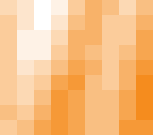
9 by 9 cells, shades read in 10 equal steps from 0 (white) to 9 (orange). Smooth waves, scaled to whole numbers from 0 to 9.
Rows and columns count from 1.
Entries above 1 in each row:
7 8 7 7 9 9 9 9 9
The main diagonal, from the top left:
3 2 1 4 7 5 5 7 8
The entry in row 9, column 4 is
8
